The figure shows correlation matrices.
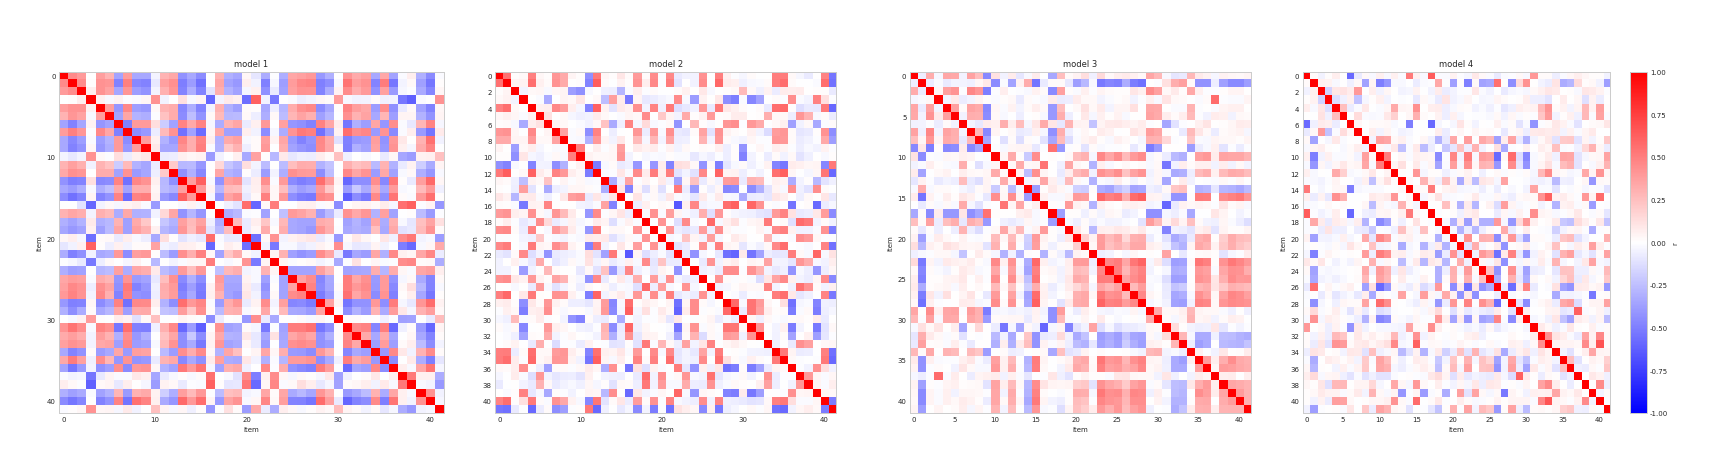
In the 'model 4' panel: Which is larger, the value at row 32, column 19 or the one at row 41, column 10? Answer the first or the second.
the second
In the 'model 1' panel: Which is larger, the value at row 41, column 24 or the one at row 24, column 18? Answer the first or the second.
the second
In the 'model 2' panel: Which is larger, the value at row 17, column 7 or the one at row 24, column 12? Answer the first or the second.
the first
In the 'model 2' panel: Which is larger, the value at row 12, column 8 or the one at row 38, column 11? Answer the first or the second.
the first
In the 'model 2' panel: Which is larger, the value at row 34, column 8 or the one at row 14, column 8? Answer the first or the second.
the first
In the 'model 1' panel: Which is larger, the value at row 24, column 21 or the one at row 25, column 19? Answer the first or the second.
the first
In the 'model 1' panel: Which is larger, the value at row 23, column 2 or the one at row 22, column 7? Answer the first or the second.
the first
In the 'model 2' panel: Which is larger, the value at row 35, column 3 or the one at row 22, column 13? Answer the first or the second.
the first
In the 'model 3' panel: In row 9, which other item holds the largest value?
17
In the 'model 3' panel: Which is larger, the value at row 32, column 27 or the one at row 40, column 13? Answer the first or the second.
the second
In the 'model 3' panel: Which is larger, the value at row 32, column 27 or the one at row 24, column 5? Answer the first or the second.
the second
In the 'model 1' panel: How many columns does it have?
42
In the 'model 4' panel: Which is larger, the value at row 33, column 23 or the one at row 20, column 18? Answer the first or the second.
the first
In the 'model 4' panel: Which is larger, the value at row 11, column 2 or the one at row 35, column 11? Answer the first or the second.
the second
